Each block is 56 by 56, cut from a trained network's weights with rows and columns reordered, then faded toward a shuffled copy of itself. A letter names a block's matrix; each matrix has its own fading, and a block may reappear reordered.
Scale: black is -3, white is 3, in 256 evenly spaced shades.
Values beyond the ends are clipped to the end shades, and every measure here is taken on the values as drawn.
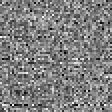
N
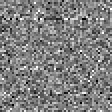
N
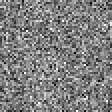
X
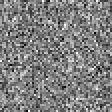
X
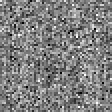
X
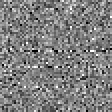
N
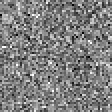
X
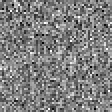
X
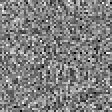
X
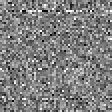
N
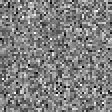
X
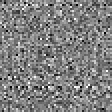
N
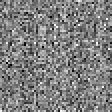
X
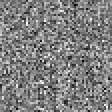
X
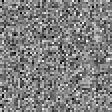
X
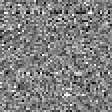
N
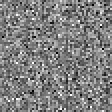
X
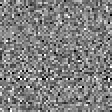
N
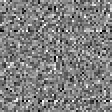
N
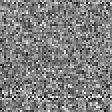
N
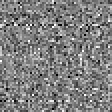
N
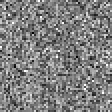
X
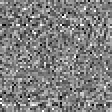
N
